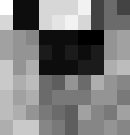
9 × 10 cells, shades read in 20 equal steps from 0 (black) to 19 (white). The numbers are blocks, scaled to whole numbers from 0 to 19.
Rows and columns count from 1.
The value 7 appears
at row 6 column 5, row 8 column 6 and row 9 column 6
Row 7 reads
14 12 13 8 9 9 9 11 11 9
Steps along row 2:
down same up up up down down up same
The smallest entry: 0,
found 2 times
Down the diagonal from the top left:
19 1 10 2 1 11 9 10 11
